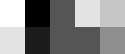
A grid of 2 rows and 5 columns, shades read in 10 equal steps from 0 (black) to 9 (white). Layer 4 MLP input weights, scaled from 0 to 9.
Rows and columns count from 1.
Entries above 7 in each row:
2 1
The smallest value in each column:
8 0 3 3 5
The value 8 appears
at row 1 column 4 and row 2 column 1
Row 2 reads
8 1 3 3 5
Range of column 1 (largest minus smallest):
1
